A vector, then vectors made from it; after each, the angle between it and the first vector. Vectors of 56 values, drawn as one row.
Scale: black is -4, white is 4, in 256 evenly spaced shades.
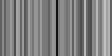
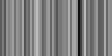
partly aligned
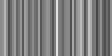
nearly opposite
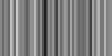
partly aligned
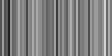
partly aligned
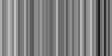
partly opposed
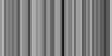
partly opposed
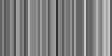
nearly parallel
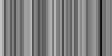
orthogonal
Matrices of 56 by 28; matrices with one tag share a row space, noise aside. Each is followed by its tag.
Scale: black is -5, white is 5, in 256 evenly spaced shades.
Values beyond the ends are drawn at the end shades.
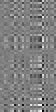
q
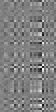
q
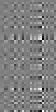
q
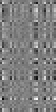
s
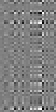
q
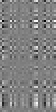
s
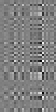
q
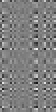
s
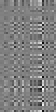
q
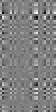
s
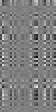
s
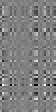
s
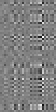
q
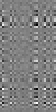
s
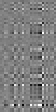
q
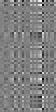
q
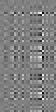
q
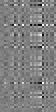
q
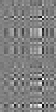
q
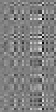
q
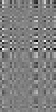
s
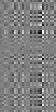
q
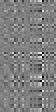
q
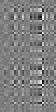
q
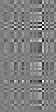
q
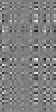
s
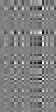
q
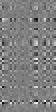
s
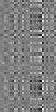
q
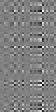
q
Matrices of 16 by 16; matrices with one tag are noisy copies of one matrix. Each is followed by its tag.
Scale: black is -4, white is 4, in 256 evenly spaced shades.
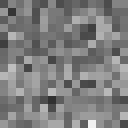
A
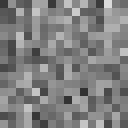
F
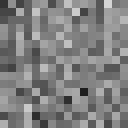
F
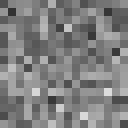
A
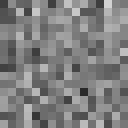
F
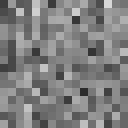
F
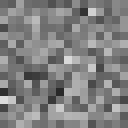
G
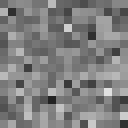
A
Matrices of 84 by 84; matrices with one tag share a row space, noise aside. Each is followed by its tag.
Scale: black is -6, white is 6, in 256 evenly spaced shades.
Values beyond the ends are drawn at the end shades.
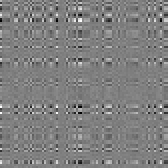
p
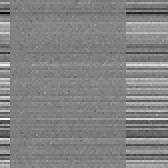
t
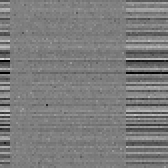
t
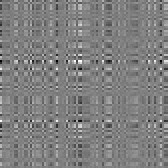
p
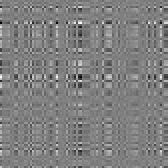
p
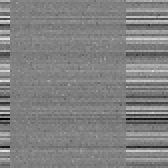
t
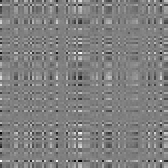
p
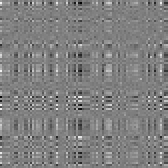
p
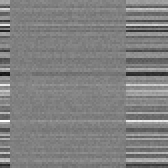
t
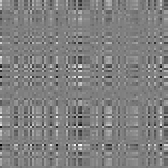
p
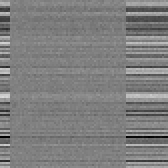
t
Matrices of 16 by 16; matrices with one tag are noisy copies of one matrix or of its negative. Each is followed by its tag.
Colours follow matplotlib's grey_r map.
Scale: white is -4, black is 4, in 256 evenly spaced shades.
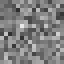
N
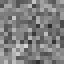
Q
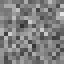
N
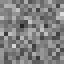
N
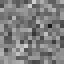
Q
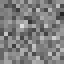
N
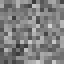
Q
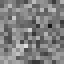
Q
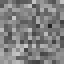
Q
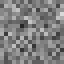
N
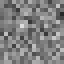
N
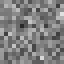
N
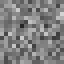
N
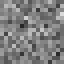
N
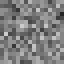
N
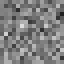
N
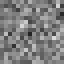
N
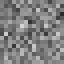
N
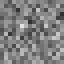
N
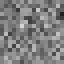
N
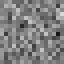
N
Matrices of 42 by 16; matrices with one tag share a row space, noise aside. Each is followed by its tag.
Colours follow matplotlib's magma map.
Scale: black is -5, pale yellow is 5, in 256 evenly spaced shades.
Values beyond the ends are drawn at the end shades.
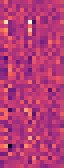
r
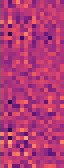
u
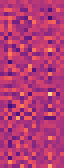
u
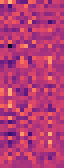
u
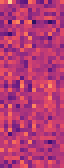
u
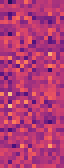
u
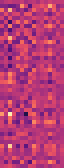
u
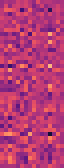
u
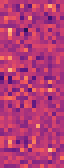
u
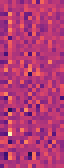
r
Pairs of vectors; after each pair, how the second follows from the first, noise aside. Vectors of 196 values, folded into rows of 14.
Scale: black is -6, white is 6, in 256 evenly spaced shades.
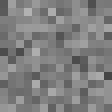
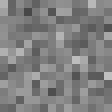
negated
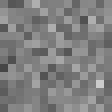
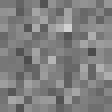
shuffled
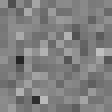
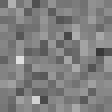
negated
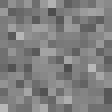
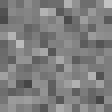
reversed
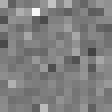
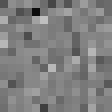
negated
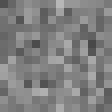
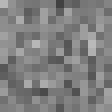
negated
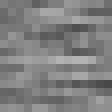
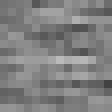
copied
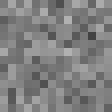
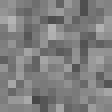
shuffled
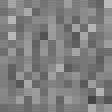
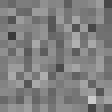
negated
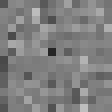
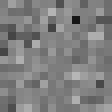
shuffled
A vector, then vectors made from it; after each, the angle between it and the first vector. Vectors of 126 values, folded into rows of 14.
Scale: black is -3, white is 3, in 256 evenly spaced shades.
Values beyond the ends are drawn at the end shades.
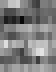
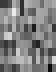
partly opposed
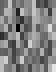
orthogonal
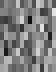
orthogonal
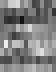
nearly parallel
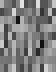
orthogonal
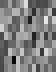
orthogonal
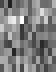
partly opposed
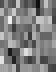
orthogonal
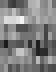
nearly opposite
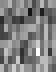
partly aligned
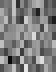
orthogonal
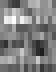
nearly opposite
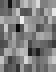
partly opposed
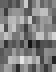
partly opposed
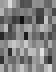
partly aligned
